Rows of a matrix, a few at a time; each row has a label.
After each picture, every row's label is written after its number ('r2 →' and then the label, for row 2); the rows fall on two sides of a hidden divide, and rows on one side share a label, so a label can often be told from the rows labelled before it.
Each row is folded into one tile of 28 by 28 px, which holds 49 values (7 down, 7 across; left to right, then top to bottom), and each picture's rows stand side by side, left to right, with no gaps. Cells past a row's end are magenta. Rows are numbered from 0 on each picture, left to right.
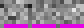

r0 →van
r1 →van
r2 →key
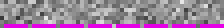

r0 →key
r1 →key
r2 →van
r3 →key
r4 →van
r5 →key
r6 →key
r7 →key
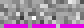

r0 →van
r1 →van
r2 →key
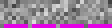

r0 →key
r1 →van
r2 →key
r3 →key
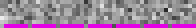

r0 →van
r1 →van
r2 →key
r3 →van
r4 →key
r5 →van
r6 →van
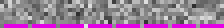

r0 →key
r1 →van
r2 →van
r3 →van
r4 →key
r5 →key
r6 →key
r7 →van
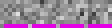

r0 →van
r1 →van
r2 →van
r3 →key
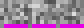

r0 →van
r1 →key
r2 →key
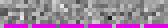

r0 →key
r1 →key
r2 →key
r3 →van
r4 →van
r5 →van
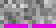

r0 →van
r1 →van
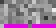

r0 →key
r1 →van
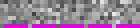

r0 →van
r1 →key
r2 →key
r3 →van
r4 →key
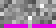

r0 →key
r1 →van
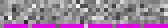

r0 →key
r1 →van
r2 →van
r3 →van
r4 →van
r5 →van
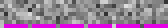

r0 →key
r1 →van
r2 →key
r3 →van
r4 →van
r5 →key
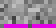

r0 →key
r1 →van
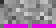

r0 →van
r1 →key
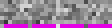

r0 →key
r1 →key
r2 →key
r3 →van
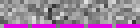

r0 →key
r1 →van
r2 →van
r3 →key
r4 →van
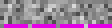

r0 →key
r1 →van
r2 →key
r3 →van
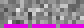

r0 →van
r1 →key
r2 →key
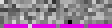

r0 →key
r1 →key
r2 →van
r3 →van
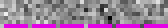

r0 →key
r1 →key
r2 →van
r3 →van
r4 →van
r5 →key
